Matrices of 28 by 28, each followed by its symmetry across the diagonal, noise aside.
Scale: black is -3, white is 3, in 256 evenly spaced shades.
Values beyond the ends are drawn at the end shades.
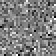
antisymmetric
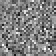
neither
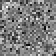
symmetric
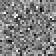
symmetric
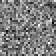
neither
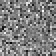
antisymmetric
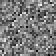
symmetric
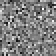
antisymmetric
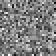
antisymmetric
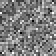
symmetric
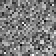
symmetric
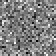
neither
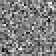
antisymmetric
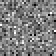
neither
